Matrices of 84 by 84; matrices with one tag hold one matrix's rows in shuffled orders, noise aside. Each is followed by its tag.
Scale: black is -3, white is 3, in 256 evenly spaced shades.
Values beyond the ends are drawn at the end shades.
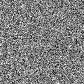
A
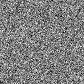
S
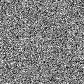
A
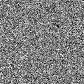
A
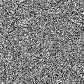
A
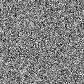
S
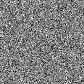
S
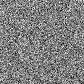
S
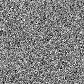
S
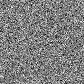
S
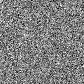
A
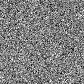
S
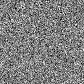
S
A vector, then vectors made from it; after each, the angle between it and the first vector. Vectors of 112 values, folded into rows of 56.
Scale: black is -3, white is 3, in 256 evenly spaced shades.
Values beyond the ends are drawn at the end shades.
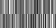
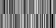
nearly opposite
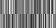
nearly parallel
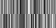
partly aligned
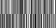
partly aligned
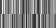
partly aligned
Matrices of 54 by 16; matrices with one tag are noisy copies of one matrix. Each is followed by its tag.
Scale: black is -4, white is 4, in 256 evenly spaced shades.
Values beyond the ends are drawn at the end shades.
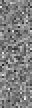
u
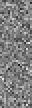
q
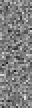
u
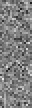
q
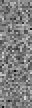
u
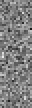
u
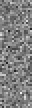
u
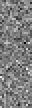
q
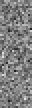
u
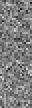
q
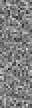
q
